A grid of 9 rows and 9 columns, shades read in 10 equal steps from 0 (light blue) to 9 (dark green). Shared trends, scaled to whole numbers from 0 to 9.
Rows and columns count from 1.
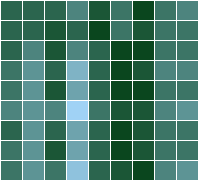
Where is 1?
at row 9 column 4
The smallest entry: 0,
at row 6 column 4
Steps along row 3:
down up down up up same down same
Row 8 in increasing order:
3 4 6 6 6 7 8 8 9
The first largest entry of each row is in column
7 5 6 6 6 6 6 6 7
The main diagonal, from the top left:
7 7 8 2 7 8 8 6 4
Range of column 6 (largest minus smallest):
3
